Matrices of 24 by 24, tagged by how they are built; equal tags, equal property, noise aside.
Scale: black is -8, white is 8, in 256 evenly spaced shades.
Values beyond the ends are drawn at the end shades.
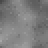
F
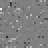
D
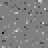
D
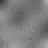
F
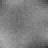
F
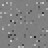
D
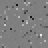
D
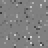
D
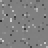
D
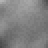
F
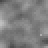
F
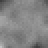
F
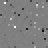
D
